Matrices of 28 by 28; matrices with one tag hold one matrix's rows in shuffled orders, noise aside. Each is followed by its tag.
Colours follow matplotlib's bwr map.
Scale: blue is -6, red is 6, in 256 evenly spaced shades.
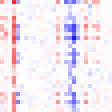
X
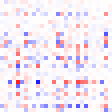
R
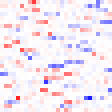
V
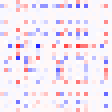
R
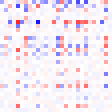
R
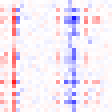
X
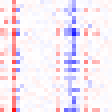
X
